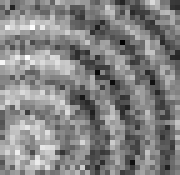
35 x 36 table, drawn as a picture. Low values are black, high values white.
Seam: vertical, 40% of the way across, the left part higher. Mirror symmetry: none. Odd rows or columns: none. Rings: centred on the bottom left. Average level on the scale: 50%.
